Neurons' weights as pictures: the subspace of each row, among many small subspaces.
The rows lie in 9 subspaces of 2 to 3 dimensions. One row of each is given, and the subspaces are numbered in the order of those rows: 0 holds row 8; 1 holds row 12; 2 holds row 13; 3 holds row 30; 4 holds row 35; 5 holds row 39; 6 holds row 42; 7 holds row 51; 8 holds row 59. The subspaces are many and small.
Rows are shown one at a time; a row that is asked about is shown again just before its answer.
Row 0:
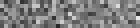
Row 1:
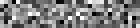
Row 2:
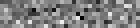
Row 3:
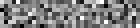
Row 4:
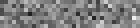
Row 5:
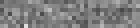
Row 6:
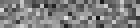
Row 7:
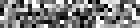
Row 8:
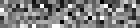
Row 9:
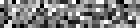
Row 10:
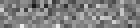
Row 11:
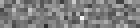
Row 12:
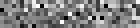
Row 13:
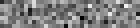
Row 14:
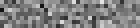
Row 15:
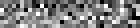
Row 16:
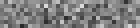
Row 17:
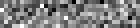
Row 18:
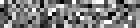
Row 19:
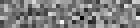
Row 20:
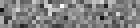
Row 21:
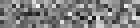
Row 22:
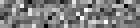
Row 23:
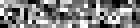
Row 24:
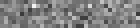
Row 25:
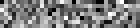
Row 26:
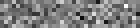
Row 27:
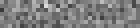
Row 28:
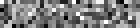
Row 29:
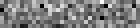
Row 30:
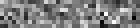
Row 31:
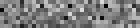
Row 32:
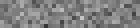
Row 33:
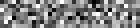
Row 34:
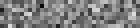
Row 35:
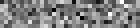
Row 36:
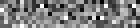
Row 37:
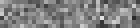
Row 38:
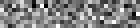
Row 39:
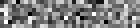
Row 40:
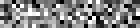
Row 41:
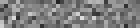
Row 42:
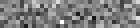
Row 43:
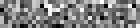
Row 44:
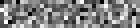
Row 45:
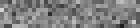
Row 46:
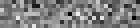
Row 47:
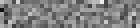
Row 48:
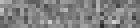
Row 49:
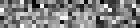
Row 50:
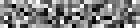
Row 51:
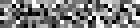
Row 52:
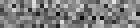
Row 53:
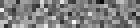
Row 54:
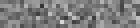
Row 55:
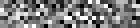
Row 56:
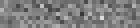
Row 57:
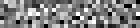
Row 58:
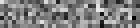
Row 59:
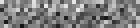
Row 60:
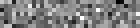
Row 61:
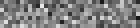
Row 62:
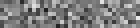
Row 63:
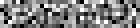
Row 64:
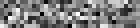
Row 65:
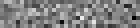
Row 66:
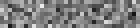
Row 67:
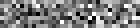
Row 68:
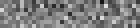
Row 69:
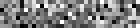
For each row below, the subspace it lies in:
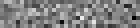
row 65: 4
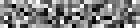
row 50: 8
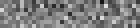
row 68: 1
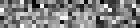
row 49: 5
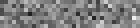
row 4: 3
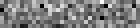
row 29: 0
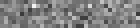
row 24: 2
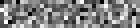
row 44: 5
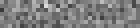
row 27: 0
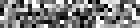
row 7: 5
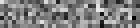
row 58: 3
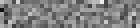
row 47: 5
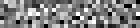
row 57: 4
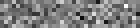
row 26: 8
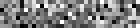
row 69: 1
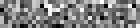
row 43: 0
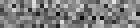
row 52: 8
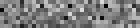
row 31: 1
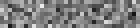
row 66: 8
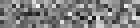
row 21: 7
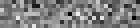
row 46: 1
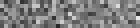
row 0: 2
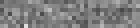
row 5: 3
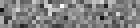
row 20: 0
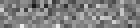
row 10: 8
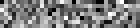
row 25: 4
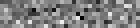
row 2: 4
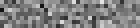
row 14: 4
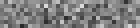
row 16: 8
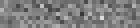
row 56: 0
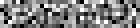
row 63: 5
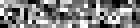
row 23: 3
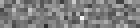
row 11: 2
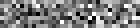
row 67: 7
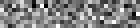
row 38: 8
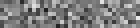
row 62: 2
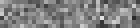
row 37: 3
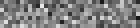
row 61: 6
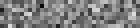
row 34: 8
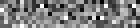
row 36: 1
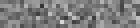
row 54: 6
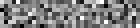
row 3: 5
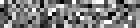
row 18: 4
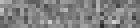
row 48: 3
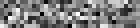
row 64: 3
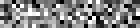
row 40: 7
